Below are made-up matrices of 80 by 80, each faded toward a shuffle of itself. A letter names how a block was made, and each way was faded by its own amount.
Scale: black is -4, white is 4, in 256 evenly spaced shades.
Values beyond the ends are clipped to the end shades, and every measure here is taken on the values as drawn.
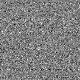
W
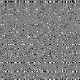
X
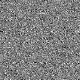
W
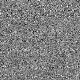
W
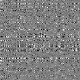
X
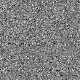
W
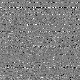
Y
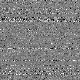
Y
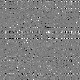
X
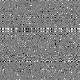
X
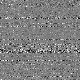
Y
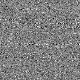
W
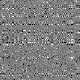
X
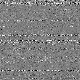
Y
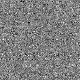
W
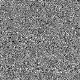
W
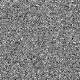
W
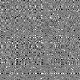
X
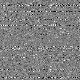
Y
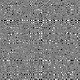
X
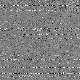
Y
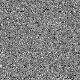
W
